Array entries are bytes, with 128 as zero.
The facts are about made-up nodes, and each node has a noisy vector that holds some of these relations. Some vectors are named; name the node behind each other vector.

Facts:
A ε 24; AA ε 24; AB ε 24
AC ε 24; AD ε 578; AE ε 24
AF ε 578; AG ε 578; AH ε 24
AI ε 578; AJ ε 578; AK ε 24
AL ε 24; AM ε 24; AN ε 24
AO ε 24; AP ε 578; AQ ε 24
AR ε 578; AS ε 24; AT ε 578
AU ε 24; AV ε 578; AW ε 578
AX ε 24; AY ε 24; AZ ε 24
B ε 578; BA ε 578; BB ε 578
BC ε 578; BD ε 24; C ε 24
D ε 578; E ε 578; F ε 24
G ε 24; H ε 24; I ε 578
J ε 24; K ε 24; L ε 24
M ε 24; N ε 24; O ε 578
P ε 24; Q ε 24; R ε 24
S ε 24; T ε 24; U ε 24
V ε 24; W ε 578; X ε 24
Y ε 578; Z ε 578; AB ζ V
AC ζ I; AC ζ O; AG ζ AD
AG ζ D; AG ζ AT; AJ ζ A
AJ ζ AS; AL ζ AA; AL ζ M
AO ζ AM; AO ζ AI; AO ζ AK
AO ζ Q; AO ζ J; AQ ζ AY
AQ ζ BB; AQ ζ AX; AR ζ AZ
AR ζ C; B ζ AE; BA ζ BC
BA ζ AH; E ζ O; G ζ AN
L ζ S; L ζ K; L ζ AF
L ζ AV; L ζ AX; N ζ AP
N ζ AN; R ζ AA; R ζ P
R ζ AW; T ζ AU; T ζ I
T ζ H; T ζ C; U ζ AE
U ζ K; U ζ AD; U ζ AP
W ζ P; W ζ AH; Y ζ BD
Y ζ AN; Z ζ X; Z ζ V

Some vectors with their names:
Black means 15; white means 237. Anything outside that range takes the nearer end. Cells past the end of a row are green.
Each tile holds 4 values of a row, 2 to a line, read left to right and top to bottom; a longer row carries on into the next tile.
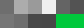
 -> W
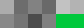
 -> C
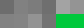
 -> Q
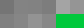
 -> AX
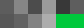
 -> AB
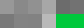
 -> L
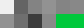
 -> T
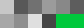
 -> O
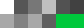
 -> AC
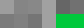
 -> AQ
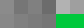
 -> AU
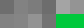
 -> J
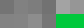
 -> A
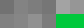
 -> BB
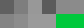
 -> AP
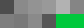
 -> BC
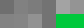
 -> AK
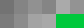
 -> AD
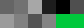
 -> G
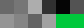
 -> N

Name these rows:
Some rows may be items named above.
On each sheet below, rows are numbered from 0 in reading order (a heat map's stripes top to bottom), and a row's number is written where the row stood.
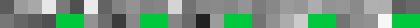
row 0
BA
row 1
T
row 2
AR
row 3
AE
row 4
U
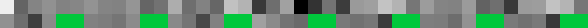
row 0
T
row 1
AO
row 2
C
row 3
AN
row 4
AH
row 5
AJ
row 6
AH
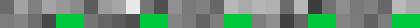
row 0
P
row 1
BA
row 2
AZ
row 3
R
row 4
AZ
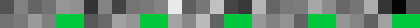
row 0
X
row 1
V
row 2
E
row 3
I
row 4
N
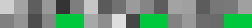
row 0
AL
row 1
O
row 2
AA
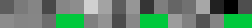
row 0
BD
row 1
AL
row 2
G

